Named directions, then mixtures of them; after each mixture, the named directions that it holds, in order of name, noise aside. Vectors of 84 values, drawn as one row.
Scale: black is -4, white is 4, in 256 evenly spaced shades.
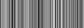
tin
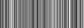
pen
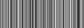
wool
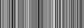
tin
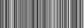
pen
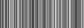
pen, wool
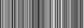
pen, tin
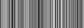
tin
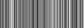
pen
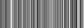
pen, wool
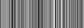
tin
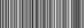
pen, wool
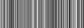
pen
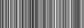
pen, wool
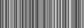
pen, wool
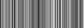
pen, tin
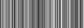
pen, tin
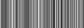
tin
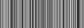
tin, wool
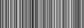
pen, wool
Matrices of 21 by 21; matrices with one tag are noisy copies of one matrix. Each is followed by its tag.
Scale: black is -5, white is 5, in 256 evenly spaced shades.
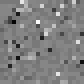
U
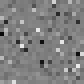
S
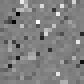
U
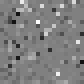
U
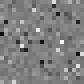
S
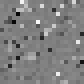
U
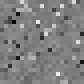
U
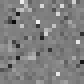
U
